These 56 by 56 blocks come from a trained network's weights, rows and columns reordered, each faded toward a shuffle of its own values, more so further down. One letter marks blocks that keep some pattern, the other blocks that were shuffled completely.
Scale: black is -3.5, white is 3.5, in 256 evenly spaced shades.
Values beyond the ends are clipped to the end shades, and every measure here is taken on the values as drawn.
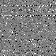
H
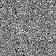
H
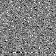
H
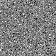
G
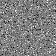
G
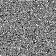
G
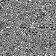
H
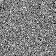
G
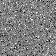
G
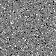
G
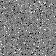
G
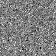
G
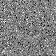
G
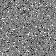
G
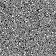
G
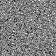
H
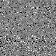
H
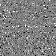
H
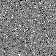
G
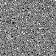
H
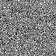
G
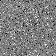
G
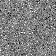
G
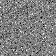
G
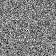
G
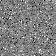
G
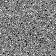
G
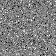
G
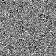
H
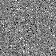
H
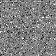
H
